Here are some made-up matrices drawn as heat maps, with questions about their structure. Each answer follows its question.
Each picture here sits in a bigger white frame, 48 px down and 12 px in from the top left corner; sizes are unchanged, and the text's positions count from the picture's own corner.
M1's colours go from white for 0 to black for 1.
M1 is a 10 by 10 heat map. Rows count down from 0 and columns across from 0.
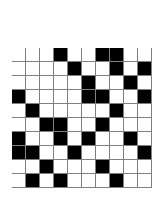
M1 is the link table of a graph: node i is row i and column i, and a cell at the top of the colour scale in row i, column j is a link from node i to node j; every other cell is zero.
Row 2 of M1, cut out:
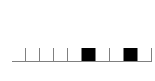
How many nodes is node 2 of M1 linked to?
2
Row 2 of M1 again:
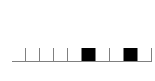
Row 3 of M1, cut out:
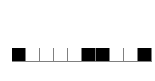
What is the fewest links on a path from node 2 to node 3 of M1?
2
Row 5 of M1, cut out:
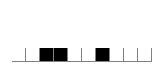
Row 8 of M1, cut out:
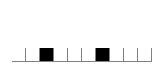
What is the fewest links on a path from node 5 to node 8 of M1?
2
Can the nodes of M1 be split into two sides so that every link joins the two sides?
no
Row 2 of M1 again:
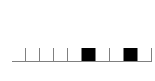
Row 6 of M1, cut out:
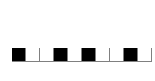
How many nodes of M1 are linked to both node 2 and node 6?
2
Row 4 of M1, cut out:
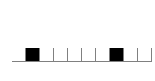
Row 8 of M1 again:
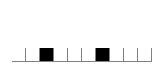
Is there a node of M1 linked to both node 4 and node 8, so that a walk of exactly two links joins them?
no
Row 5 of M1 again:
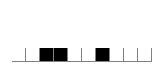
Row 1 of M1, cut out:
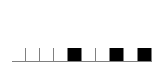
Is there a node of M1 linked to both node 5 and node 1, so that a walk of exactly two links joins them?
no
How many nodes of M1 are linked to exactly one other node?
0
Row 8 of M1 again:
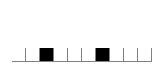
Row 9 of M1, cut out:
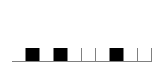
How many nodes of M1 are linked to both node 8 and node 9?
0
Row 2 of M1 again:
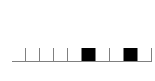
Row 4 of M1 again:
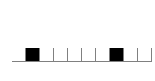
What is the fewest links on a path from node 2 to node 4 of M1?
5
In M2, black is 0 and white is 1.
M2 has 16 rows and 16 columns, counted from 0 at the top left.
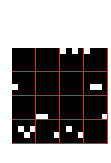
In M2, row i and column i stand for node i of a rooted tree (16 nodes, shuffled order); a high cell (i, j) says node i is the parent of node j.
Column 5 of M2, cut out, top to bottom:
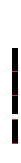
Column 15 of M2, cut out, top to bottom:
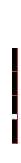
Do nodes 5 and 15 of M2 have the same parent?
yes
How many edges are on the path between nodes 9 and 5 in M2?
5
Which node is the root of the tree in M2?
6
